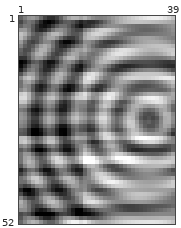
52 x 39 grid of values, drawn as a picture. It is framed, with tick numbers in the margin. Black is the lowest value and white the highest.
Seam: vertical, 40% of the way across, the right part higher. Stripes: horizontal, repeating 10 times. Rings: centred on the middle right. Histogram: bell-shaped.
